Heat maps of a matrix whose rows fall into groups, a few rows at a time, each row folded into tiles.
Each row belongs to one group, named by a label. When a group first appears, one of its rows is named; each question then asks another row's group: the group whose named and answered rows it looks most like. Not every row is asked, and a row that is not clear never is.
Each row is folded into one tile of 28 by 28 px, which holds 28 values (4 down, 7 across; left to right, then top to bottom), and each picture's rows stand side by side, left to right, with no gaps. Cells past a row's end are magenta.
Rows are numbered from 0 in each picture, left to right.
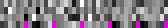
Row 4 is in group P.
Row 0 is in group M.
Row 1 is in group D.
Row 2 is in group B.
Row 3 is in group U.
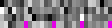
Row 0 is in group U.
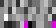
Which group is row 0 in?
D
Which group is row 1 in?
P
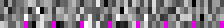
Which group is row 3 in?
U
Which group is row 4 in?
D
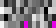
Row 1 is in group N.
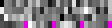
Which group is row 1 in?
U
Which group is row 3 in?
B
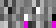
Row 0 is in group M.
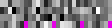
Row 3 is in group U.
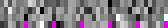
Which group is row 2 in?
P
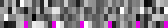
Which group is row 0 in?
D
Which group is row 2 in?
U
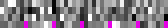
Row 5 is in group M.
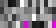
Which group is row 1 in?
D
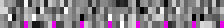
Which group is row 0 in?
B
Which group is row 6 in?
M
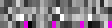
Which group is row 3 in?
D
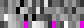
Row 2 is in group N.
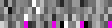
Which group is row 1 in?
M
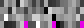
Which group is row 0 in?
D
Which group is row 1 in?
N
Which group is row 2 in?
P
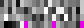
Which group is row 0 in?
D
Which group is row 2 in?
B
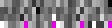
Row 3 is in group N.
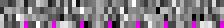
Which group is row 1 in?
N
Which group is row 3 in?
P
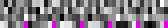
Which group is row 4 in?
D
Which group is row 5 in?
D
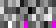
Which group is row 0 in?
N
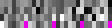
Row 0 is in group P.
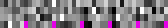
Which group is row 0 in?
N
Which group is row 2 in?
D
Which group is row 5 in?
B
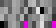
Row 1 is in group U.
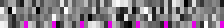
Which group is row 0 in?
U
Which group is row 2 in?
M
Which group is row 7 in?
N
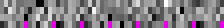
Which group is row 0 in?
M
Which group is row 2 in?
P
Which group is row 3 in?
M
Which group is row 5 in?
B
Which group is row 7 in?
P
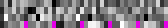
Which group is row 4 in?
N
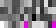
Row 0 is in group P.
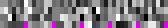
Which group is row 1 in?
B
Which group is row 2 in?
N
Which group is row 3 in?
U
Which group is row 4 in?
D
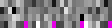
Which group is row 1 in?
N
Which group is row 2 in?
M
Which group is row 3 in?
U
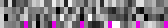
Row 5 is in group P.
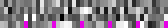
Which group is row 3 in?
B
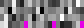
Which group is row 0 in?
U
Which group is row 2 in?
D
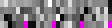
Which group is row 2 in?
P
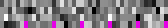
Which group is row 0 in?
D
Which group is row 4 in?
M
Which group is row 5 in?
N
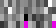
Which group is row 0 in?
M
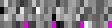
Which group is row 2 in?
P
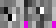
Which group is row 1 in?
U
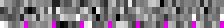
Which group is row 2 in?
P
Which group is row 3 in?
U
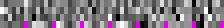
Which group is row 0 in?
B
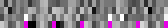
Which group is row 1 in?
P
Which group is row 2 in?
P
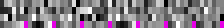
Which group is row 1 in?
D
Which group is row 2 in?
N
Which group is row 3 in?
B
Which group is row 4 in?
D
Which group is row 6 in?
N
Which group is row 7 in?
M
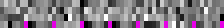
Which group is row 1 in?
P
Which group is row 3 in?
P
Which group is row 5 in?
D
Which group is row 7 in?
M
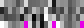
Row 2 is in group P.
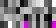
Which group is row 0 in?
N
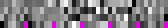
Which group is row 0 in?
P
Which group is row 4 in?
N
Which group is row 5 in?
M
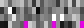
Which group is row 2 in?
D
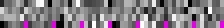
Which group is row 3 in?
N
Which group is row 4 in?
P
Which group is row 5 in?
U
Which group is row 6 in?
N
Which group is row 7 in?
U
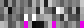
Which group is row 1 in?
D
